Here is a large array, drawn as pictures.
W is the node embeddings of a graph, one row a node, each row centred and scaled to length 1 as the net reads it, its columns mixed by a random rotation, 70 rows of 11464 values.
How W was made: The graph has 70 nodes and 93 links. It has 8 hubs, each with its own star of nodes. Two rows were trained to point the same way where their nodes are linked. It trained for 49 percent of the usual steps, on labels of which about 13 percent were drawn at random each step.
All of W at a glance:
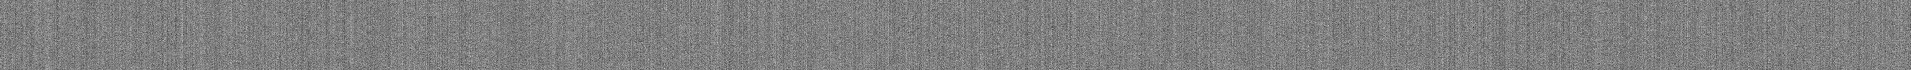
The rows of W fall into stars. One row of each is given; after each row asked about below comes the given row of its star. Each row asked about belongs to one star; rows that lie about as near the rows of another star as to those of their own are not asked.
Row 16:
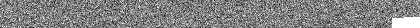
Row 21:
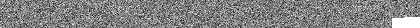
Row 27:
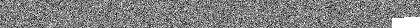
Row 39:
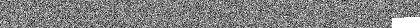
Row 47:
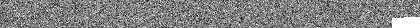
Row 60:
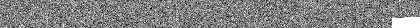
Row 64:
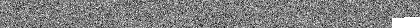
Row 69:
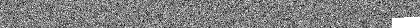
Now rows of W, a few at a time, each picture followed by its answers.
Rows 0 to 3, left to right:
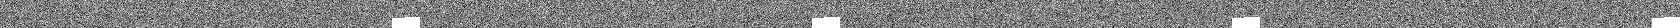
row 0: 21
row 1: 16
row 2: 64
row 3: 27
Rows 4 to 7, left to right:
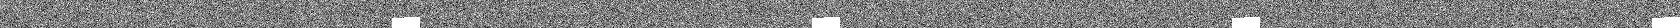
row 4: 60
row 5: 27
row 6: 21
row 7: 39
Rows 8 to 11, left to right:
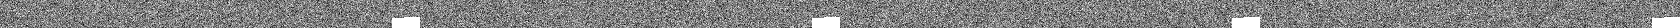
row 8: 47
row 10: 16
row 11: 64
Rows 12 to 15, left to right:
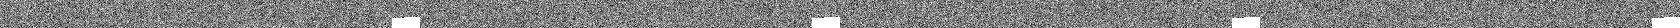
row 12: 39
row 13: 27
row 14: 39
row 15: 27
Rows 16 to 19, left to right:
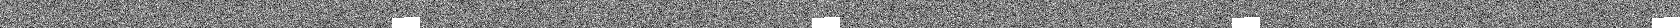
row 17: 39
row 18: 60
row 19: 16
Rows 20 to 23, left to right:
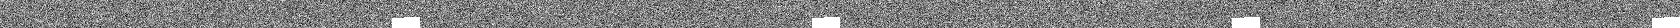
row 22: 64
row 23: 21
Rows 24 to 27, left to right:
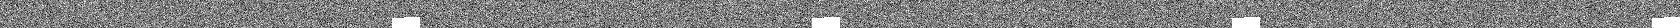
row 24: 64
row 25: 60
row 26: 27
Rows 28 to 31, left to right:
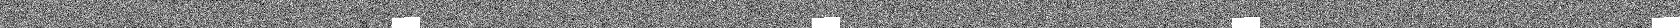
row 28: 69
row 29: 27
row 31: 69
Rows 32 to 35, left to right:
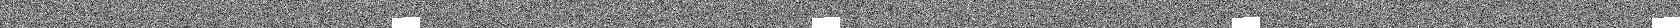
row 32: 21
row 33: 64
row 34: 69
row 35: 16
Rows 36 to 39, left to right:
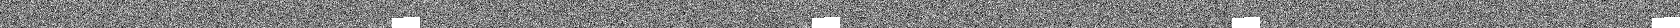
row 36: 21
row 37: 39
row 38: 47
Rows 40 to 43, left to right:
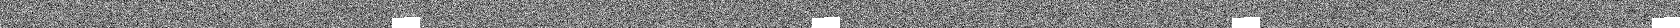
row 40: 16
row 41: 69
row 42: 16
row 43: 39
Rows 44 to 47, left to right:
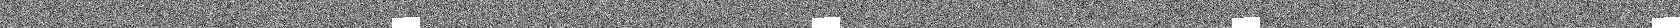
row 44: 64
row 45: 21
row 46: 27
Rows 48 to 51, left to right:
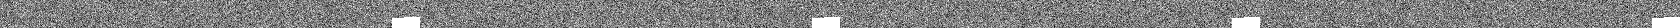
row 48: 47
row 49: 69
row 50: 27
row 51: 16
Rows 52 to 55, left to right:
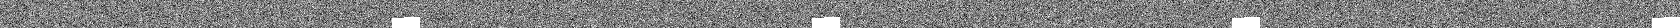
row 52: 60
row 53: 27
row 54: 64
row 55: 27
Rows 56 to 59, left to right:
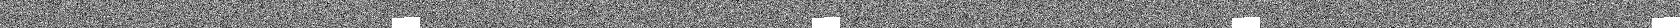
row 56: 60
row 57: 47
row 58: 21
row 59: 39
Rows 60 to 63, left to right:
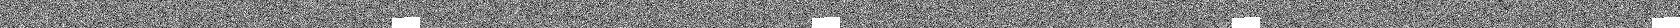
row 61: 64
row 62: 39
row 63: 64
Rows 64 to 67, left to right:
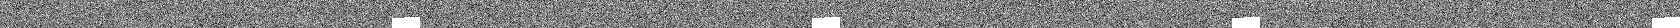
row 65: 39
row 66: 69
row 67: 16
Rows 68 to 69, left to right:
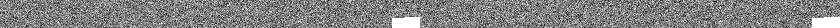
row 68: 47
